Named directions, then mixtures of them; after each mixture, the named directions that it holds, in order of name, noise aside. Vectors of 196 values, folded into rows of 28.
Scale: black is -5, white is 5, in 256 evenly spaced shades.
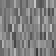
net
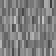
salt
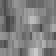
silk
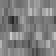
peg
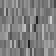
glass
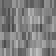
salt, silk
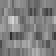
peg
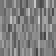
net, salt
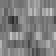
peg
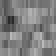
peg, silk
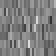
glass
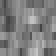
silk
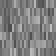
net, silk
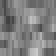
silk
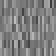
glass, salt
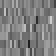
glass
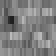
peg, silk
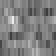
peg
